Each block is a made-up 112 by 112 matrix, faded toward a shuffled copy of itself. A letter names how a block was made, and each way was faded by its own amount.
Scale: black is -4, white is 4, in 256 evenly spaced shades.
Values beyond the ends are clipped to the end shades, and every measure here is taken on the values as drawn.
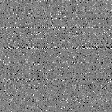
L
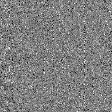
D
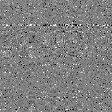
L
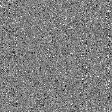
D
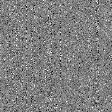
D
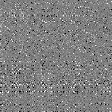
L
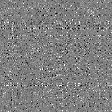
L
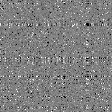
L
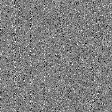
D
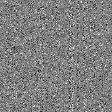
D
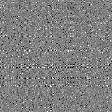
L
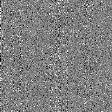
D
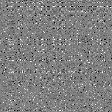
L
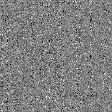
D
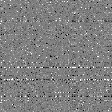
L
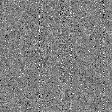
D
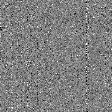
D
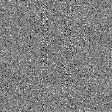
D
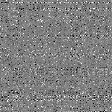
L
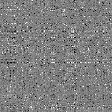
L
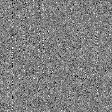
D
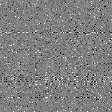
L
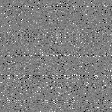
L
